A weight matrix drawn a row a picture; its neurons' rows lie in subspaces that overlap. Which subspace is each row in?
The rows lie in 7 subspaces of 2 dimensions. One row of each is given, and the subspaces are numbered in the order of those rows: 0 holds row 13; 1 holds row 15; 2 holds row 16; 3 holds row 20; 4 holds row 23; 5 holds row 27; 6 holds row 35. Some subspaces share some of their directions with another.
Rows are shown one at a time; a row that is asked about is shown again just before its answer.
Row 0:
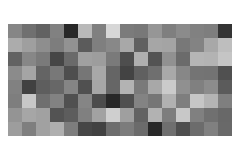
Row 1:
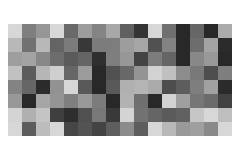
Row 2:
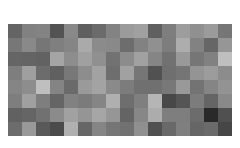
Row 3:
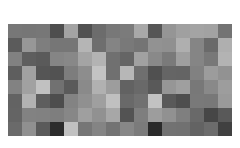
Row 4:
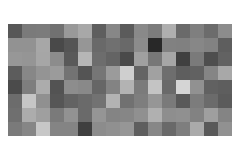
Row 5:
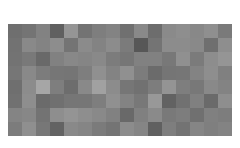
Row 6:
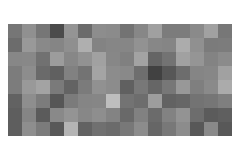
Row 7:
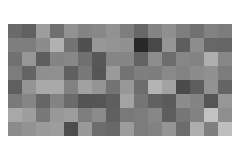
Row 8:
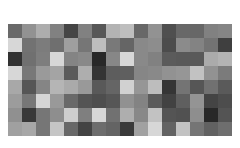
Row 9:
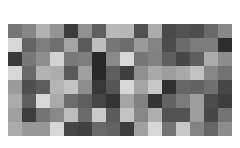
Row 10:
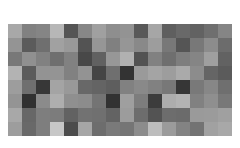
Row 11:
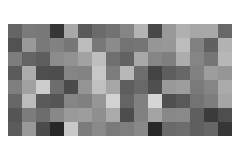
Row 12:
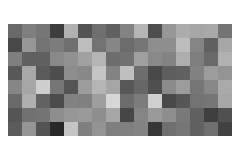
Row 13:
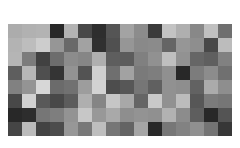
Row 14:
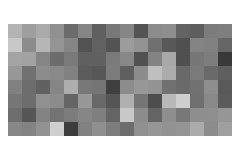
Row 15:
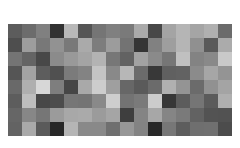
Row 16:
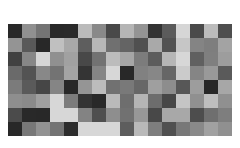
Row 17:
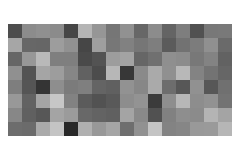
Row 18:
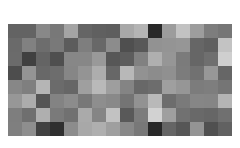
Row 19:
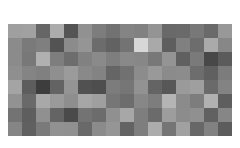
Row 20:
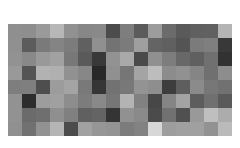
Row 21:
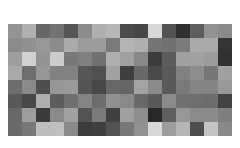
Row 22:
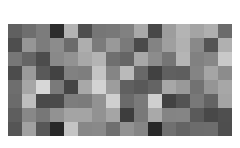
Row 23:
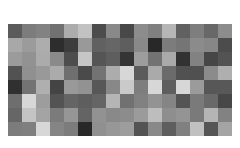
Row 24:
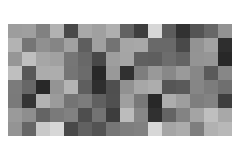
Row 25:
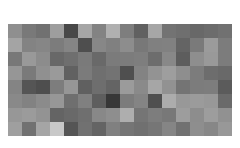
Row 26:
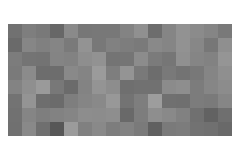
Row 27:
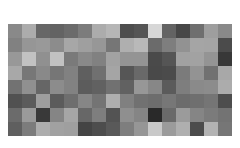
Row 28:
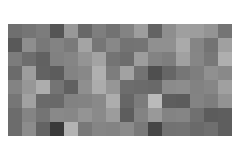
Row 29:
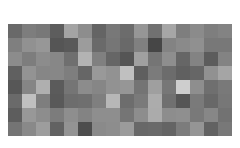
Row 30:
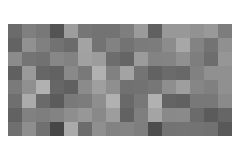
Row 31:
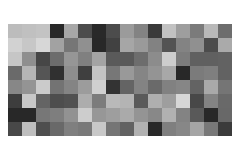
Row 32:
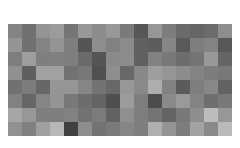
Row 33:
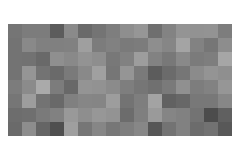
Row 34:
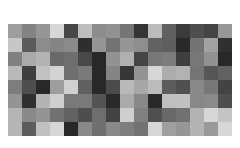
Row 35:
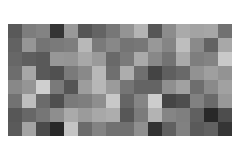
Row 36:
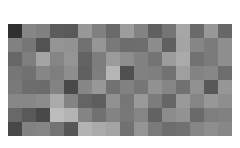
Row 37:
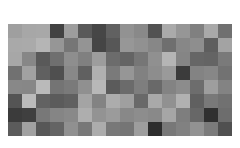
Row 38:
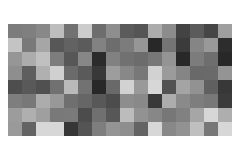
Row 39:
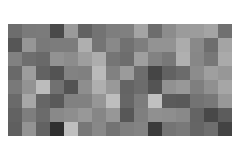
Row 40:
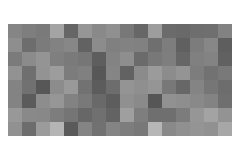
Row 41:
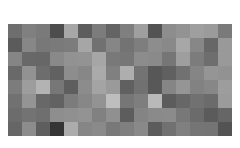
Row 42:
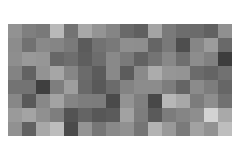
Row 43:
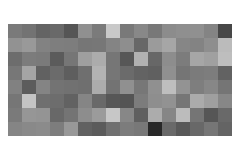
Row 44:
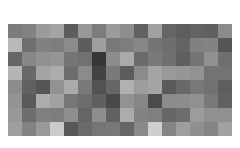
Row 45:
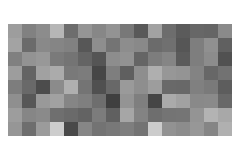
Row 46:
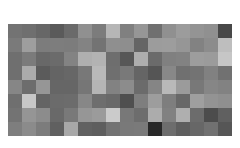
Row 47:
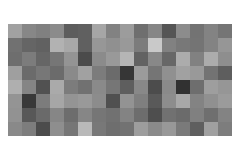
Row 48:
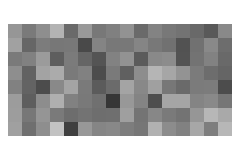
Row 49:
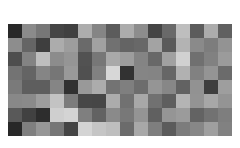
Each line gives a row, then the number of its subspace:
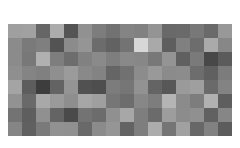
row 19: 1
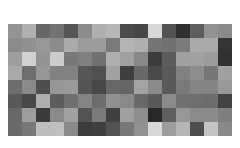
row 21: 5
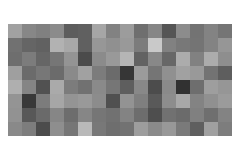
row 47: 4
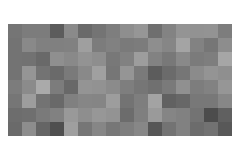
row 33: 6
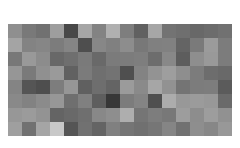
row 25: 3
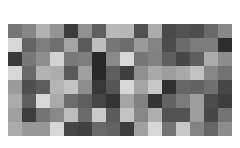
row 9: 6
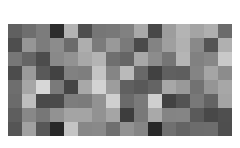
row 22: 1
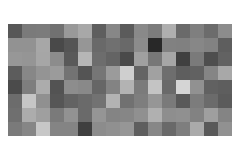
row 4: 4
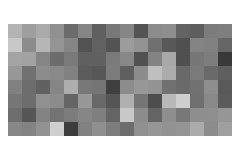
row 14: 0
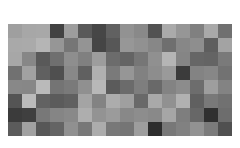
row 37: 0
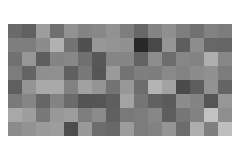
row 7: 1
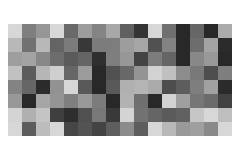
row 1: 2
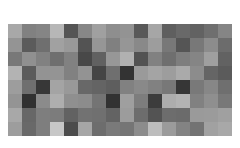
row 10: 4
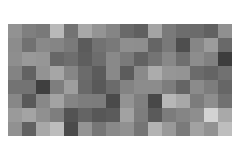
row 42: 6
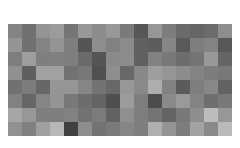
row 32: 1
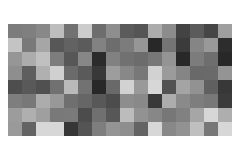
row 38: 4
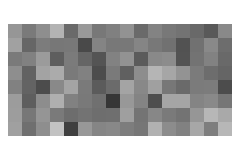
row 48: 5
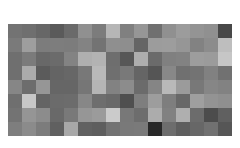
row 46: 3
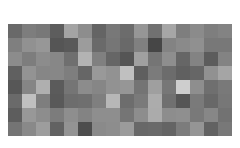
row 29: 4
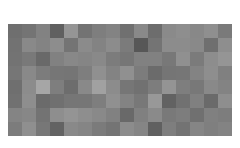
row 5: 1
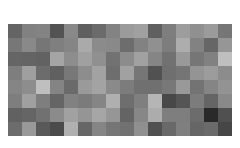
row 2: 6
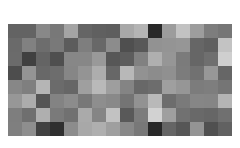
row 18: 5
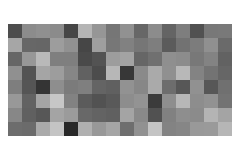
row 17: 2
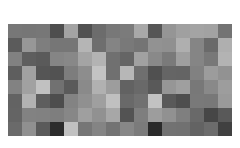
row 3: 2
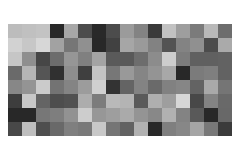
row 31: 0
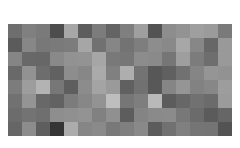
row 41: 3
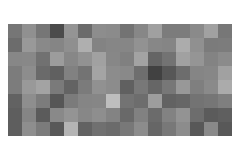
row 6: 5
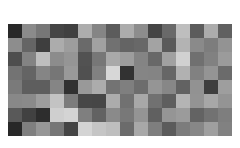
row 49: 2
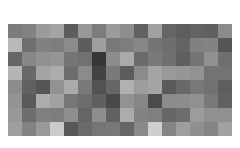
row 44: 6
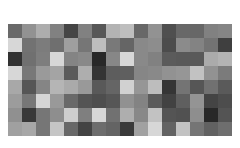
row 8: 6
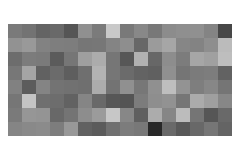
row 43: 3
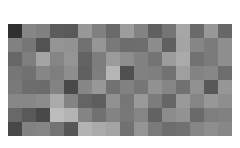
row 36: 2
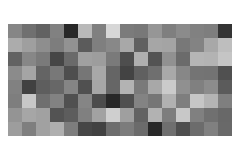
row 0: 3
